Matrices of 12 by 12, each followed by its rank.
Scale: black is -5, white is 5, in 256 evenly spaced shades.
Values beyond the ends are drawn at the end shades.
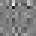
two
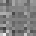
two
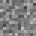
full rank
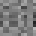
two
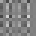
one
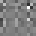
two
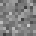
full rank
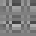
one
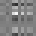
one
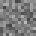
full rank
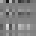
one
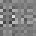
two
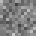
full rank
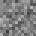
full rank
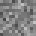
full rank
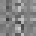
two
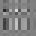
one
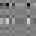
one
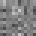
two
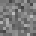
full rank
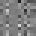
two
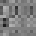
two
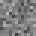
full rank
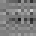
two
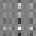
one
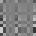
one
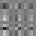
one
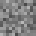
full rank
